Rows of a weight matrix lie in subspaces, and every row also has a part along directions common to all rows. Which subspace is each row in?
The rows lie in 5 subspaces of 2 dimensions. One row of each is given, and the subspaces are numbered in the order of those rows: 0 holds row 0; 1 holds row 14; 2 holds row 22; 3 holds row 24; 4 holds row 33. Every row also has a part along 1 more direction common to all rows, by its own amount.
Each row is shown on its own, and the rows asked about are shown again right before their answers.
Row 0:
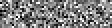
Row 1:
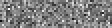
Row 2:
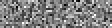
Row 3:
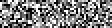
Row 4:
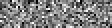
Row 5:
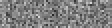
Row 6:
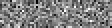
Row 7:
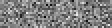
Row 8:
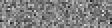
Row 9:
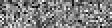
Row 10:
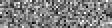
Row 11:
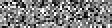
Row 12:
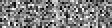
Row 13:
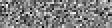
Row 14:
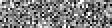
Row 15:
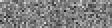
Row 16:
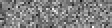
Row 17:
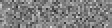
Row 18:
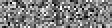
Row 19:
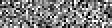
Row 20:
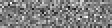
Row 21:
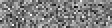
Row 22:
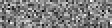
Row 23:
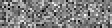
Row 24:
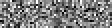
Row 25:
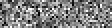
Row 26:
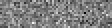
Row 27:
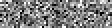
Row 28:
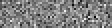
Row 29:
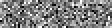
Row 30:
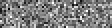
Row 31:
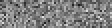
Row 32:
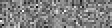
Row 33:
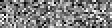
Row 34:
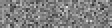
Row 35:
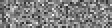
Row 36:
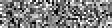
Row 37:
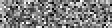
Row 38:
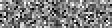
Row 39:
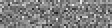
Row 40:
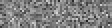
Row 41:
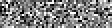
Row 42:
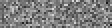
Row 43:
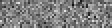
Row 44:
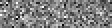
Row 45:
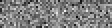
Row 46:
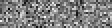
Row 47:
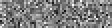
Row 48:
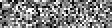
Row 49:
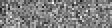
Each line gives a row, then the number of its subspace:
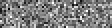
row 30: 0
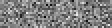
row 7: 1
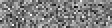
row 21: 0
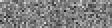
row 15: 4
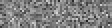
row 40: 1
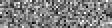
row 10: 1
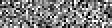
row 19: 1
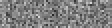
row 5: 3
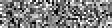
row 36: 1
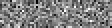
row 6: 3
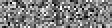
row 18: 2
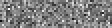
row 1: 2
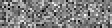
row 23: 2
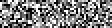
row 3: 4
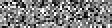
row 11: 2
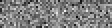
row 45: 2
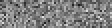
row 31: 4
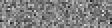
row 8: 2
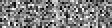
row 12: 2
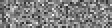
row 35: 3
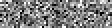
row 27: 0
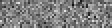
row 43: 1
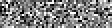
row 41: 0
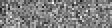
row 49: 0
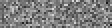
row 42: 3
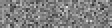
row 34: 3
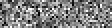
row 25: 4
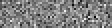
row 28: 1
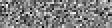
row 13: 0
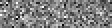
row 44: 0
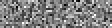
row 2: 3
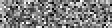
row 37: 3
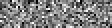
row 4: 3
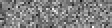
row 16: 4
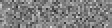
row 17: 4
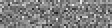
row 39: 2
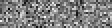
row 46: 1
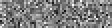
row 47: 1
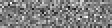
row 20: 2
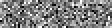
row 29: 0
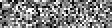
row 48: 4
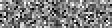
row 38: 0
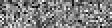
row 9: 4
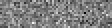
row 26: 1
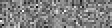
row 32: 3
